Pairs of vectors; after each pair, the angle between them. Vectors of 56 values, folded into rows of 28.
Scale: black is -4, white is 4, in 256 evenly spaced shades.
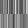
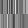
nearly parallel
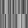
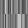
nearly parallel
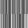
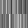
partly opposed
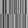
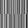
nearly opposite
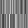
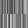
partly opposed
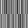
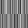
nearly opposite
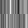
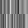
nearly parallel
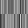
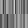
orthogonal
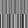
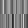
orthogonal
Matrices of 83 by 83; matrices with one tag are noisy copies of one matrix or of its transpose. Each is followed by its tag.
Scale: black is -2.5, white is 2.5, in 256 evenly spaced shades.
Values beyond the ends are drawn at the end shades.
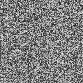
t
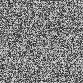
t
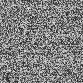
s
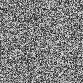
t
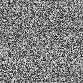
t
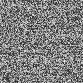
s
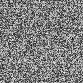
t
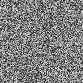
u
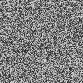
u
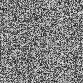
t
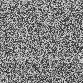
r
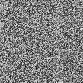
r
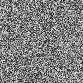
u
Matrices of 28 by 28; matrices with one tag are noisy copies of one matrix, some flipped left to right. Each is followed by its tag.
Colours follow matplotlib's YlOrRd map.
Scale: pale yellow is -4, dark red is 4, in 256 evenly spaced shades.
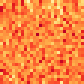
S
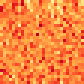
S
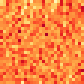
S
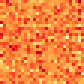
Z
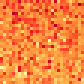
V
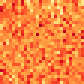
S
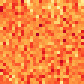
S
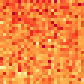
V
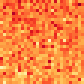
V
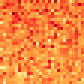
V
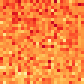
V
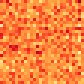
Z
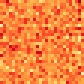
Z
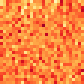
S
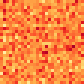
Z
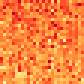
V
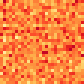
Z
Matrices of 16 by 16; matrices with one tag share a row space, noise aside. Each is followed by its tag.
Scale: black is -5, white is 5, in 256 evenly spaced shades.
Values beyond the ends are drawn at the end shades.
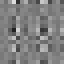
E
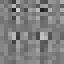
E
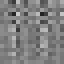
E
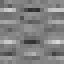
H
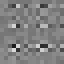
E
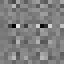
E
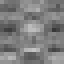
H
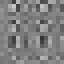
E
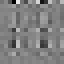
E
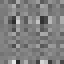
E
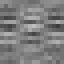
H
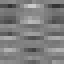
H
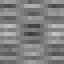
H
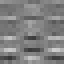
H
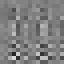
E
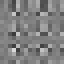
E
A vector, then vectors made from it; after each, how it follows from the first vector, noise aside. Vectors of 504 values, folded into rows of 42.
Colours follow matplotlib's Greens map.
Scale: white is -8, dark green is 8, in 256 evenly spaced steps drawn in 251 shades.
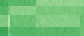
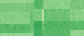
wrapped around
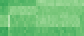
copied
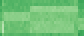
wrapped around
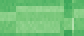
wrapped around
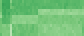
wrapped around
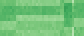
wrapped around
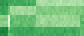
scaled up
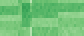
wrapped around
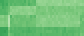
copied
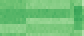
wrapped around
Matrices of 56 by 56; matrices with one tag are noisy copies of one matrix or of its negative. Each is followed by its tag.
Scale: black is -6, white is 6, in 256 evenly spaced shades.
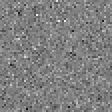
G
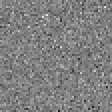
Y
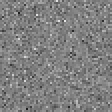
G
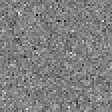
G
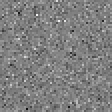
G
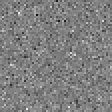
G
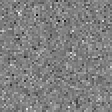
G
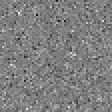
G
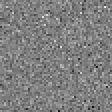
Y
